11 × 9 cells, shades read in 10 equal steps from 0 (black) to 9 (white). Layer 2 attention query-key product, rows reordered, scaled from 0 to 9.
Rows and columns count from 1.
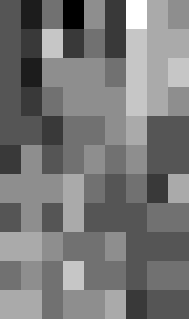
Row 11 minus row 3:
3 5 -1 0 0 2 -5 -3 -4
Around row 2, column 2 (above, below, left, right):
1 1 3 7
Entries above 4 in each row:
4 4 6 6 2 3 5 2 4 2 5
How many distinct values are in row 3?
6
